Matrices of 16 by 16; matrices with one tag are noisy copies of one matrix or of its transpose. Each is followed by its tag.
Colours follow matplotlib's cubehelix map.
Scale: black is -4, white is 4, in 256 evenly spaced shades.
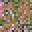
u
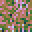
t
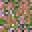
u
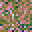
u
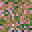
u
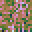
t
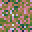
u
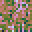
t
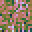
t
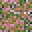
u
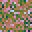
u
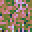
t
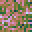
t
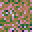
u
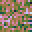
t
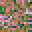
t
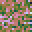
t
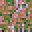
t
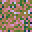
u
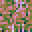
t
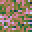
t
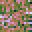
t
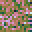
t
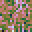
t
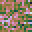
t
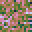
t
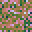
u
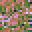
t
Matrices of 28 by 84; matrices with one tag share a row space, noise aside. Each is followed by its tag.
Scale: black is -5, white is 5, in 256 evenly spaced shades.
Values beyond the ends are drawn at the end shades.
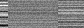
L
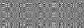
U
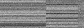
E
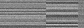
E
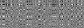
U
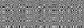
U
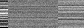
L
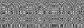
U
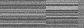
E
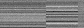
E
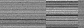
E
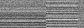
E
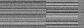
E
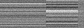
E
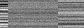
L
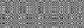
U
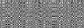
U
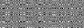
U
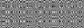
U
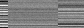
L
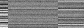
L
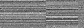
E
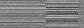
E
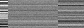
L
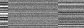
L
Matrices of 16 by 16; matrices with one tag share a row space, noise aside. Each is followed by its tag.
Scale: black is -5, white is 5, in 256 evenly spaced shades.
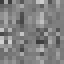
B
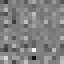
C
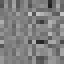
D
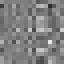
D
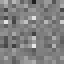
C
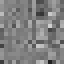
D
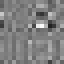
D
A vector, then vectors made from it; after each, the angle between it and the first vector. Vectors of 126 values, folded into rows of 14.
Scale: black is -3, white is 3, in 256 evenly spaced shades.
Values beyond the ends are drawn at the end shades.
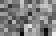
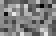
partly opposed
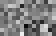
partly opposed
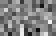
partly opposed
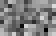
partly aligned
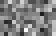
partly aligned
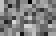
partly aligned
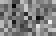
orthogonal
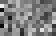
orthogonal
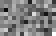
partly aligned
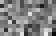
nearly opposite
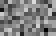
partly aligned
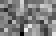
nearly parallel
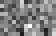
nearly parallel
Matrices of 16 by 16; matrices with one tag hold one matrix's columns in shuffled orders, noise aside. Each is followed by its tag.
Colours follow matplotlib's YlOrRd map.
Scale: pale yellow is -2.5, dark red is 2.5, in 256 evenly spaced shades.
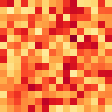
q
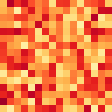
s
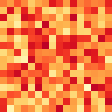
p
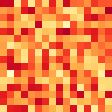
s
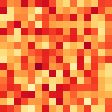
s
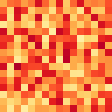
p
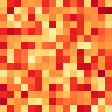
s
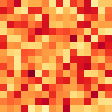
q
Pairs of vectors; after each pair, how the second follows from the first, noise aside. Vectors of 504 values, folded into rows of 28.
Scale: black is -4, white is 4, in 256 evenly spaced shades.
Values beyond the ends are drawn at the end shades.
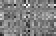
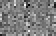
sign-scrambled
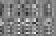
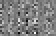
sign-scrambled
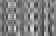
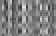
reversed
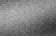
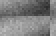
wrapped around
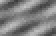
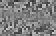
sign-scrambled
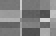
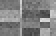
copied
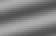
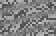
sign-scrambled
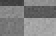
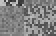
sign-scrambled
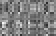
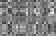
reversed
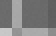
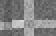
wrapped around
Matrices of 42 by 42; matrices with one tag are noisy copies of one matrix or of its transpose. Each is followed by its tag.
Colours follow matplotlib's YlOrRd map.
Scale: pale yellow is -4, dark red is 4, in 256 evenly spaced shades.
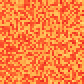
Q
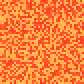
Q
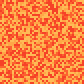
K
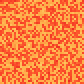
K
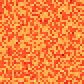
K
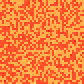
Q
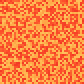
K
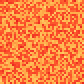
K
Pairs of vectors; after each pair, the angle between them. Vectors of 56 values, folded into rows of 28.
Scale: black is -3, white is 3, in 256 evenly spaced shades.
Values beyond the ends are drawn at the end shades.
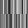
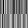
partly opposed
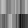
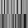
partly aligned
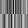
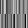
orthogonal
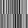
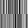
nearly parallel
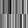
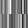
nearly opposite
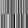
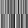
nearly parallel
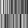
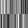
partly aligned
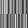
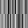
partly aligned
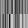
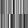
nearly opposite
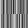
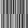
nearly parallel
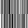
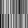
nearly opposite
